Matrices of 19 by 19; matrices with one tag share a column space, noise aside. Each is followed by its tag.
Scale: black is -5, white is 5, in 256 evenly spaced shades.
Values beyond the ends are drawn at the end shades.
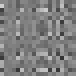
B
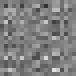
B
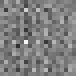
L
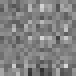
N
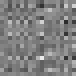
B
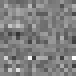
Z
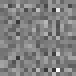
B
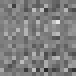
B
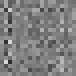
L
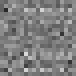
B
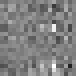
N
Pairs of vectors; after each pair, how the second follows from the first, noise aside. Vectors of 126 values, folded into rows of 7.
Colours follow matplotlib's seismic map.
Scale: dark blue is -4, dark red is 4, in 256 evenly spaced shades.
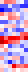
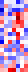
shuffled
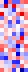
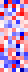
copied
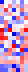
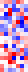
shuffled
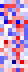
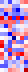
shuffled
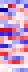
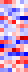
wrapped around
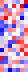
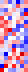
reversed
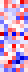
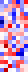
shuffled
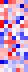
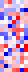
reversed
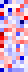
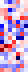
shuffled
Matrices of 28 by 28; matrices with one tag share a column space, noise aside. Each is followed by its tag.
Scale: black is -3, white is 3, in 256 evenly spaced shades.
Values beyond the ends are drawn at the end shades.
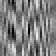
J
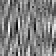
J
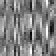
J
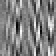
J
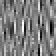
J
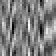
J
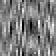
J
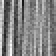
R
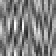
J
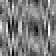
J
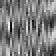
J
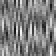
J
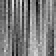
R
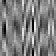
J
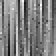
R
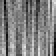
R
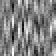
J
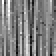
R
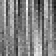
R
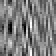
J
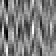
J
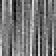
R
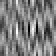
J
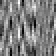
J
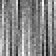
R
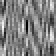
J
